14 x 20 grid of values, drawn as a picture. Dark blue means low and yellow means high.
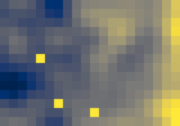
There are three isolated cells, each far higher than the cells round it. The field is mottled with small blotches. The field climbs toward the right.
